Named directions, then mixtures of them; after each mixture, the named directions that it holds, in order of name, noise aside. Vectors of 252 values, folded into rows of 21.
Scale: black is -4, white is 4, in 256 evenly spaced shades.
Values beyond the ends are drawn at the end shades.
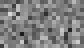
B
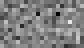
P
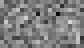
B, P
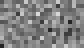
B, P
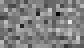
P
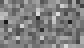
P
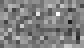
P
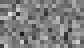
B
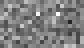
P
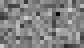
P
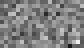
B, P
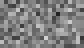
B, P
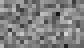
B, P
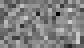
B, P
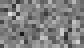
B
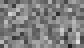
B, P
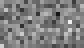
B, P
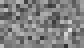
B, P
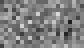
B, P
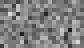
B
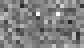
P
